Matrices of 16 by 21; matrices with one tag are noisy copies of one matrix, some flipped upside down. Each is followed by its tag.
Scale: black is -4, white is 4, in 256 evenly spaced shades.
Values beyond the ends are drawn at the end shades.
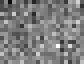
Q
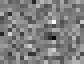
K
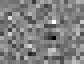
K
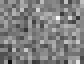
Q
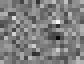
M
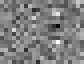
M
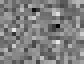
M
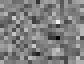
M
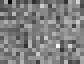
Q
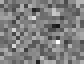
M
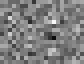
K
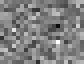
M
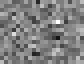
M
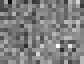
Q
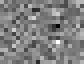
M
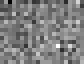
Q
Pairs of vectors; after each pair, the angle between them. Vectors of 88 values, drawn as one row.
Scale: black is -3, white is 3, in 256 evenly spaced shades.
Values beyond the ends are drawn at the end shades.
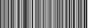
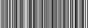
nearly opposite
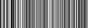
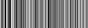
nearly opposite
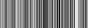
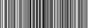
partly aligned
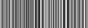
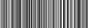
partly aligned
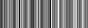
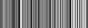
partly aligned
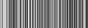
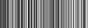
nearly opposite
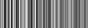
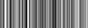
partly opposed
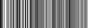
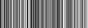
partly aligned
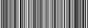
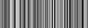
partly aligned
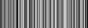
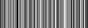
nearly parallel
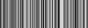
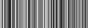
partly opposed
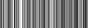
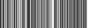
partly aligned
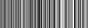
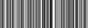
partly opposed
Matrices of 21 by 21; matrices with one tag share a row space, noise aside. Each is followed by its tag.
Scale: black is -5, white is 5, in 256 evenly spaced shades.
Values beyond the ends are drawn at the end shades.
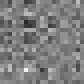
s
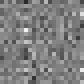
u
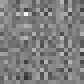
u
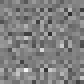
u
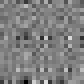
u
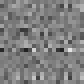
u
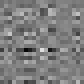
s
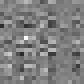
s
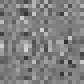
u
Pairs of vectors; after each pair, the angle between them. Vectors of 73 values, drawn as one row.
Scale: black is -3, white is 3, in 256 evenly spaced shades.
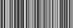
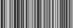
nearly parallel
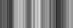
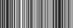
partly aligned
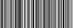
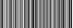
partly aligned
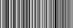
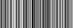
orthogonal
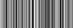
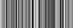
nearly parallel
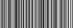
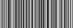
nearly parallel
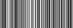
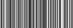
partly opposed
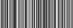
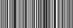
nearly parallel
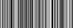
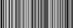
orthogonal
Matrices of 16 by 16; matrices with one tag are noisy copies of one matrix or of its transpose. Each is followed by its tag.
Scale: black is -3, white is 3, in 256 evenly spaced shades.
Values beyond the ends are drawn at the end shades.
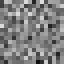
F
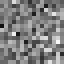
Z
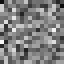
F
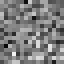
Z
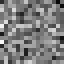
F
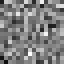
F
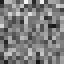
F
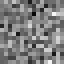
Z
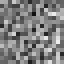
Z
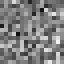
Z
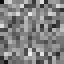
F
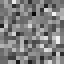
Z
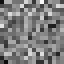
F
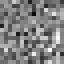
Z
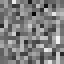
Z
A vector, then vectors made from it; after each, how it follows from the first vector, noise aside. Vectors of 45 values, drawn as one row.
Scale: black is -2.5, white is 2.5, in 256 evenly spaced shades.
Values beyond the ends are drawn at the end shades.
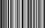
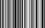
wrapped around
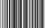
negated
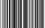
negated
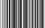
negated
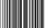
negated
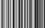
wrapped around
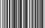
negated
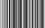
negated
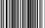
wrapped around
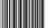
negated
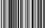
wrapped around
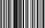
wrapped around
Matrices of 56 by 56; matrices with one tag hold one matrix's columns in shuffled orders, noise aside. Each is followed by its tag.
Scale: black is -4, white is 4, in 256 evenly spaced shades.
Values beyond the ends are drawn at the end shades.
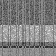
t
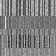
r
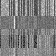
r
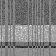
t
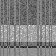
t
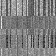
r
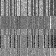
r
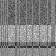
t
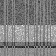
t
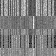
r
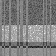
t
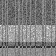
t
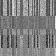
r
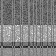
t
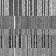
r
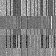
r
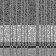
t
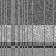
t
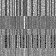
r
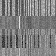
r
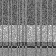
t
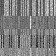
r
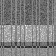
t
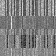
r
